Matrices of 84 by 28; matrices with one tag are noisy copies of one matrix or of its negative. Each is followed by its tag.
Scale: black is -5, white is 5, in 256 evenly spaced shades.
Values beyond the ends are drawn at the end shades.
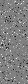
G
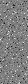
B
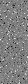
B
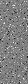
B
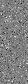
G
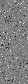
G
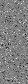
G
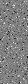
B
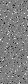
B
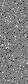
G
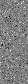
G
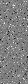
B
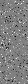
G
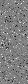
G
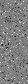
G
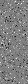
G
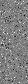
G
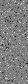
G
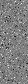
G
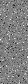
B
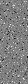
B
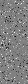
G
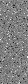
B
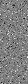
B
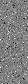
B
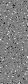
B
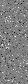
G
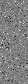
G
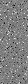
B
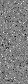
G
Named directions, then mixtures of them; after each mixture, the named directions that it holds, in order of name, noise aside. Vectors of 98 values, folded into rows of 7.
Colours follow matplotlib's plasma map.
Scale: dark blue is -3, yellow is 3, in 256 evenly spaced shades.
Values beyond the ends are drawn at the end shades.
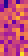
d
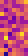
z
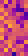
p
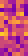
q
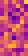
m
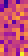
d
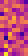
z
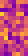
q, z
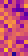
p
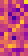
m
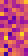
z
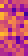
p, q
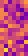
p, z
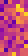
d, p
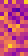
m, p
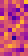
m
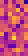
m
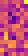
m, z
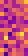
z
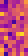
d, z
